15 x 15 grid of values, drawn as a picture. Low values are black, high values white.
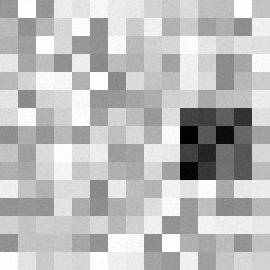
Histogram: skewed, a long tail of low values. Ninth with the lowest average: middle right. Odd patch: lower, in the middle right.
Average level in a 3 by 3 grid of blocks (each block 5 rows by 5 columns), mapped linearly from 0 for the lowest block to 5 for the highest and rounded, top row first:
5 5 5 | 5 4 0 | 5 5 5
